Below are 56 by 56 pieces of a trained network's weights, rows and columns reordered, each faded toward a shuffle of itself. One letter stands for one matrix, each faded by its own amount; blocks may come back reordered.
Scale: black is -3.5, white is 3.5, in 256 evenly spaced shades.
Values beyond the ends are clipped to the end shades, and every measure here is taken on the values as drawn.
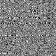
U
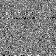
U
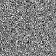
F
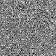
F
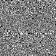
U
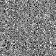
F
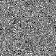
F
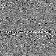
U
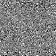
U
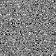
U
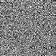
F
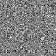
F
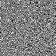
F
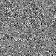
U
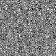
F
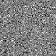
F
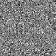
F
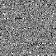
U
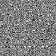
U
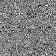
U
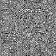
F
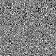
F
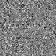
F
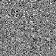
F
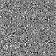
F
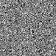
F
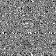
U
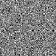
F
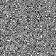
F
